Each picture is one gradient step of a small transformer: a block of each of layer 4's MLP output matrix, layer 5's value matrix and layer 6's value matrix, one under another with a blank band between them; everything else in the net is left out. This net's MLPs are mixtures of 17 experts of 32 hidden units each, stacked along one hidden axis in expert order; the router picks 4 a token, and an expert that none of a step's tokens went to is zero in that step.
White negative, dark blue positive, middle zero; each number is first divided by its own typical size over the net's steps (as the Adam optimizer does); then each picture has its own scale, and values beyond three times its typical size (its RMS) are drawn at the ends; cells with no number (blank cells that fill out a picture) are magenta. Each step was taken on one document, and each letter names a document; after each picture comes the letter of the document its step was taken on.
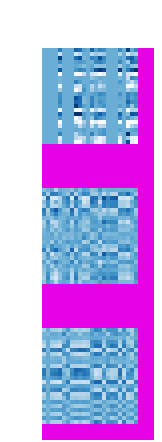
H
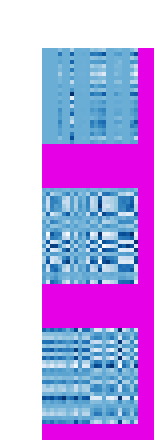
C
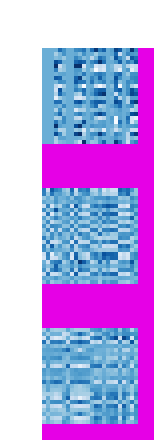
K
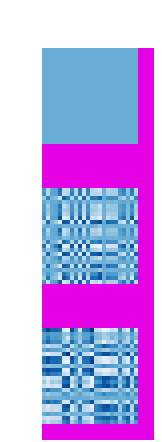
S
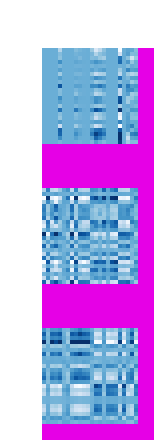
H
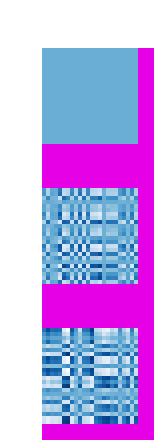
S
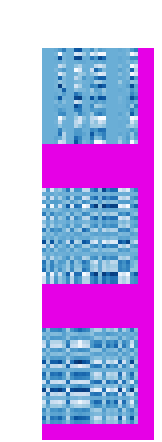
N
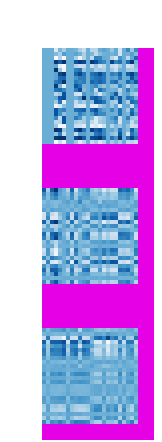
K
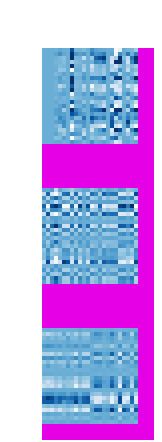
C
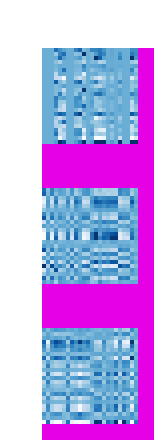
H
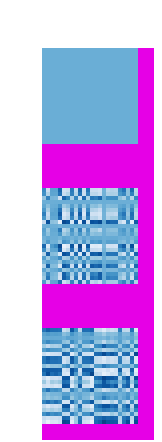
S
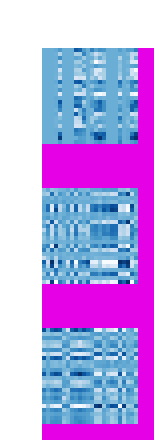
N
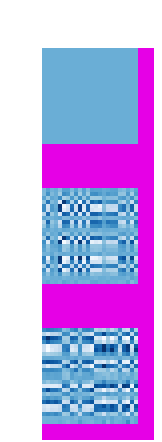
S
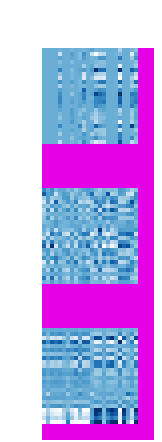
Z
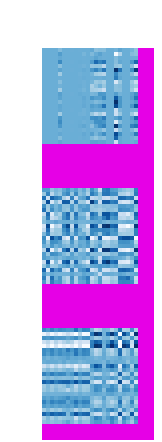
C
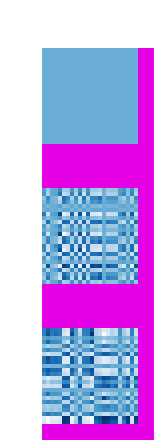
S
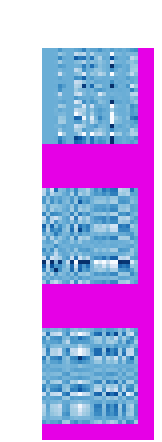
N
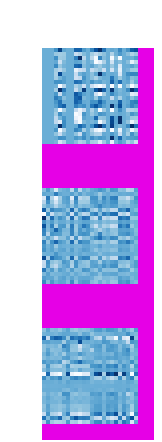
H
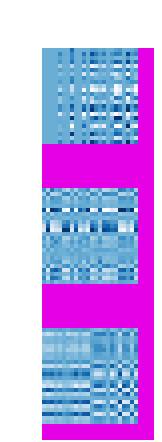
C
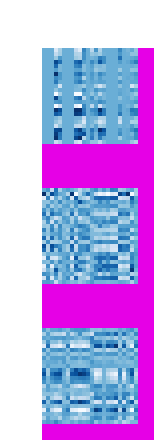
N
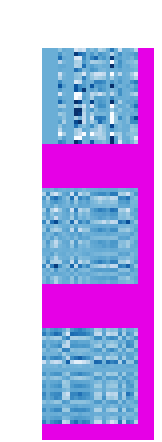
Z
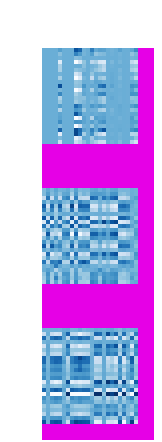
K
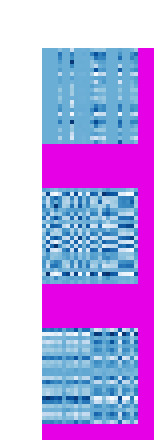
C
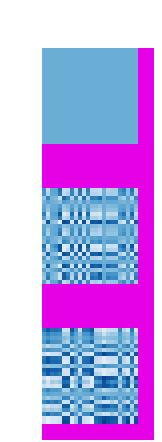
S
